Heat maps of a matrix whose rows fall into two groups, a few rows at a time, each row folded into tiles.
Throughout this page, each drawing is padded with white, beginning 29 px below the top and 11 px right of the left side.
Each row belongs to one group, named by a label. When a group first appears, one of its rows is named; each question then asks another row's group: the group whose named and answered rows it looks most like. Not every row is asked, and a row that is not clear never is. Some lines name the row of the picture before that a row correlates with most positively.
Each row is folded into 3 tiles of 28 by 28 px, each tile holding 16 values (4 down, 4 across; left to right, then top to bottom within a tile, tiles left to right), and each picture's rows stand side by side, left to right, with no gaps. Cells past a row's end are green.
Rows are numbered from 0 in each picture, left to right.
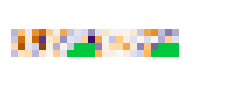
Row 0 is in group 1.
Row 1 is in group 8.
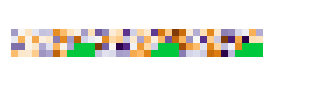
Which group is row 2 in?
1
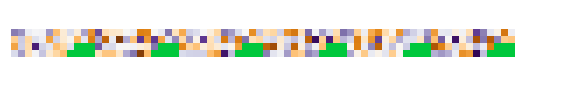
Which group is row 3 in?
1
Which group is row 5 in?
1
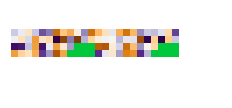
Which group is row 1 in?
1
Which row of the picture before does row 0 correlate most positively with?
1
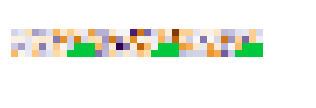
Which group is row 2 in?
1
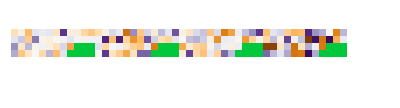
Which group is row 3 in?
1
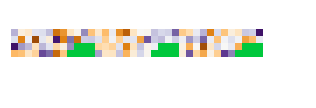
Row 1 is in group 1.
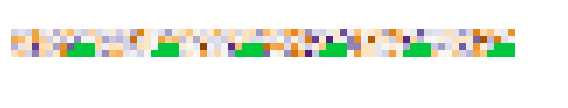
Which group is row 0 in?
8
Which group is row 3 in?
1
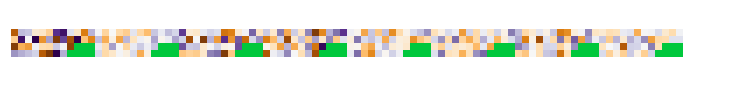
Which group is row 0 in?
1
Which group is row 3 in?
8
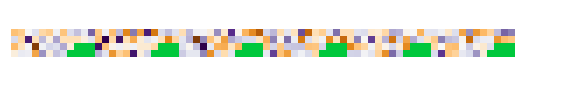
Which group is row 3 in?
8
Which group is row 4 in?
1
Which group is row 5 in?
8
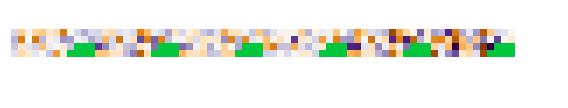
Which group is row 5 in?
8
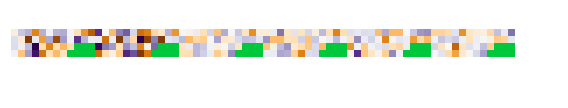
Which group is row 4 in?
8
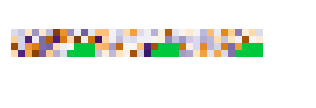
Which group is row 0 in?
8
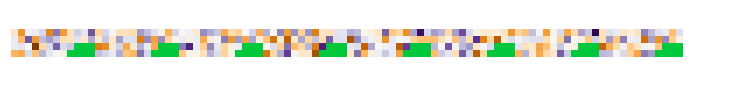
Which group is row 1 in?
1
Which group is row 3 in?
8
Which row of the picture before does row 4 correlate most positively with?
0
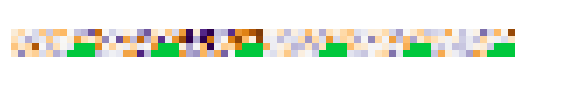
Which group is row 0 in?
8
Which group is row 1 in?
1
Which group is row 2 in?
1
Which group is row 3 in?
8
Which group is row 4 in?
1
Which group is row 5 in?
8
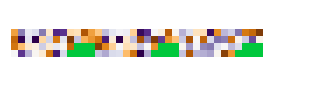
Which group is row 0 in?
1
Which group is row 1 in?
1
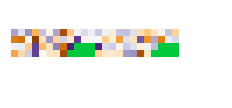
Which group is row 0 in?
8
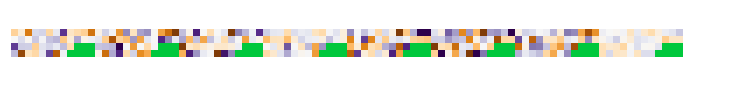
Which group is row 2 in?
8
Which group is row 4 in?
8
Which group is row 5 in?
8
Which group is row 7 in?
8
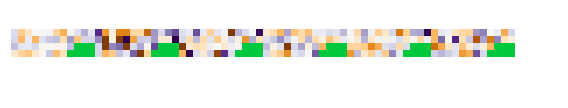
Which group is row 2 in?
8
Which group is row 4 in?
8
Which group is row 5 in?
1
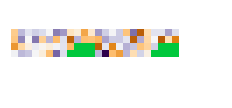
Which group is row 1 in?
8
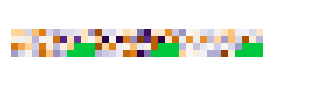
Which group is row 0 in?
1
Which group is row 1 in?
1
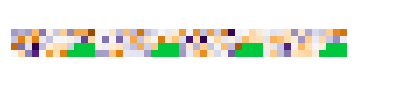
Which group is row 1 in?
8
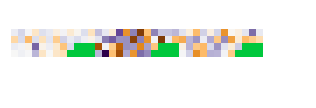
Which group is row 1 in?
8
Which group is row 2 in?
8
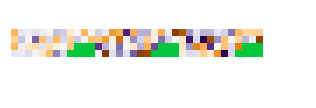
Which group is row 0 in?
1
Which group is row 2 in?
1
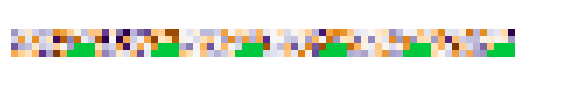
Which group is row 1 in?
1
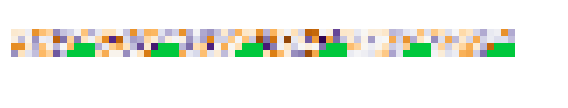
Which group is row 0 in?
1
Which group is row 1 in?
8
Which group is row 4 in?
1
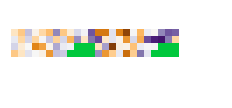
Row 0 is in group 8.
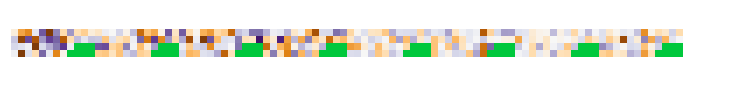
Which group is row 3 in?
8
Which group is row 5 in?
8
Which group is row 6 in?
8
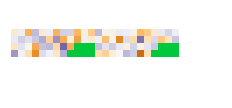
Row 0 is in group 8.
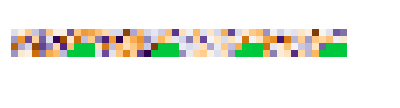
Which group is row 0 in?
8
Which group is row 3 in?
8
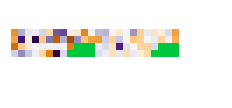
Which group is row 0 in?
1
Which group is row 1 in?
8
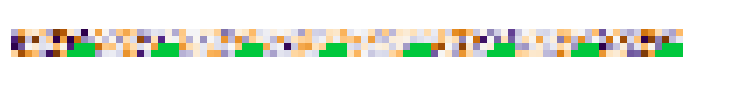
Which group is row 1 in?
1
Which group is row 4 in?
8
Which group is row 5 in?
1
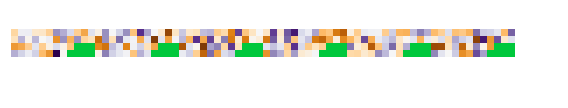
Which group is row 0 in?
1
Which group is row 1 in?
1
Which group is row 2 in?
8
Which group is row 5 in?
1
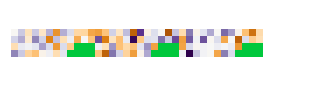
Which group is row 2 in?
1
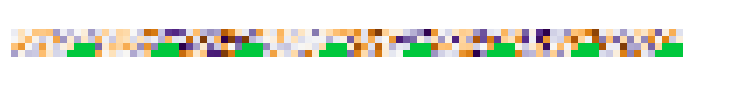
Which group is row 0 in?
1
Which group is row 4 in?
1
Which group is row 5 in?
1
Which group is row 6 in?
1
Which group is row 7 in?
8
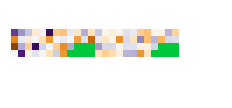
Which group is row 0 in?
8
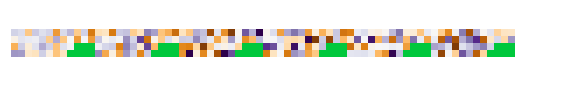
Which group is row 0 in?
8
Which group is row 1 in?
8
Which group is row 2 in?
8
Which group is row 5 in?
8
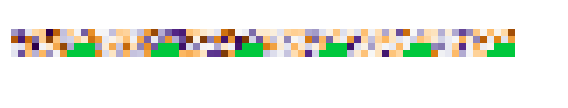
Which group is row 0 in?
8
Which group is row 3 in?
1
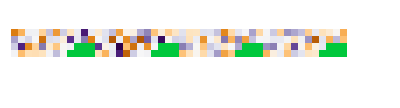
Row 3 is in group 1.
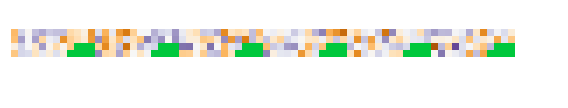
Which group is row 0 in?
1
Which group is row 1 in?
1
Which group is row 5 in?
8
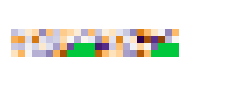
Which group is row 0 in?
8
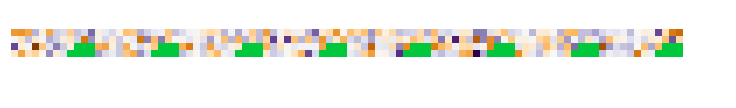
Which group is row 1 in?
1
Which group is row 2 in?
1
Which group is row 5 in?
1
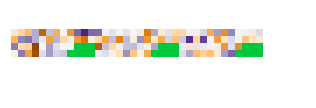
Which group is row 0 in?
8
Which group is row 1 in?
8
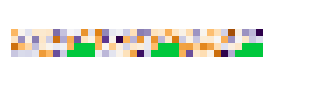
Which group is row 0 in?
1
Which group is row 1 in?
1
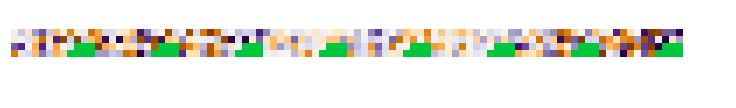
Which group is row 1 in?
1
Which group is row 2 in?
1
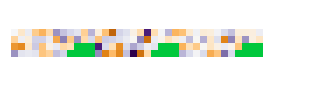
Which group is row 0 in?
1
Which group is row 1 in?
8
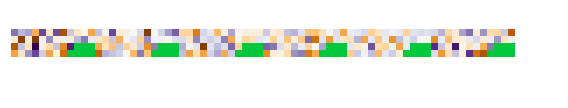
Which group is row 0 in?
8
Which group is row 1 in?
8
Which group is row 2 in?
8
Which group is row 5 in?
8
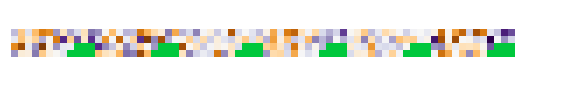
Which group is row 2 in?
8
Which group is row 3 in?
1
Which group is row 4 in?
8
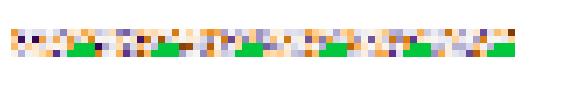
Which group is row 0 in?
1
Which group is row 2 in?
1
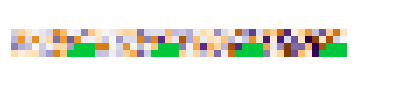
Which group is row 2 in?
8
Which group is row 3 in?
8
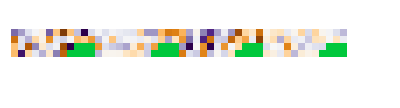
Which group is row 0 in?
8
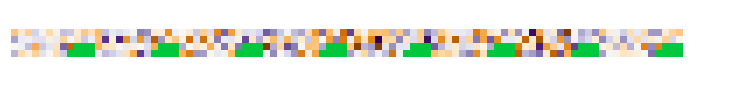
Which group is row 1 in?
1
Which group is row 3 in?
8
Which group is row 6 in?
8
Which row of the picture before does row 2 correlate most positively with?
3
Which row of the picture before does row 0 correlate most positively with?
1
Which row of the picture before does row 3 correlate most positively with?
0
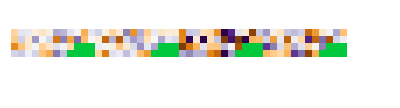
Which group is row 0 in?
1
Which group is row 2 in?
1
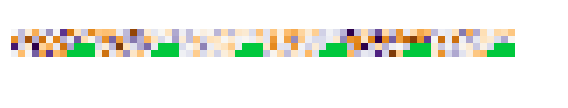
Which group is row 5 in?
8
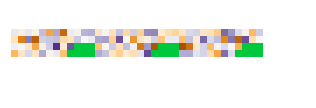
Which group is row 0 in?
8
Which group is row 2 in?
1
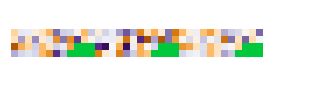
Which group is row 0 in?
1
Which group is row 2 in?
1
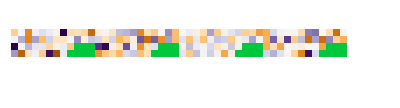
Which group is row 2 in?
8
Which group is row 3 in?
1
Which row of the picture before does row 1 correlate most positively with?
1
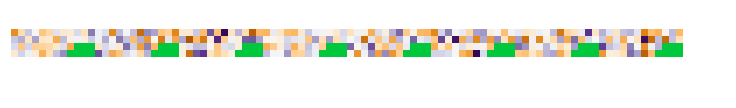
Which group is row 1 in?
8
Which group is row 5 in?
1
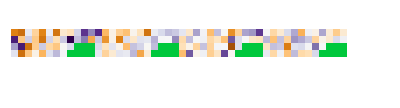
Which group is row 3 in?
8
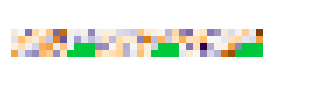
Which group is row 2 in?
8
